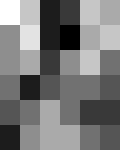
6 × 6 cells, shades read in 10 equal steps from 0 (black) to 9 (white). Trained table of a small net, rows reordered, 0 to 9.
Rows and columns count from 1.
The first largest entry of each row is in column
1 2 5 1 3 3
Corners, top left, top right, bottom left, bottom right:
9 6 1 3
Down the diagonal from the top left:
9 8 2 4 2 3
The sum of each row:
32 27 29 19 21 25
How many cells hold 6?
6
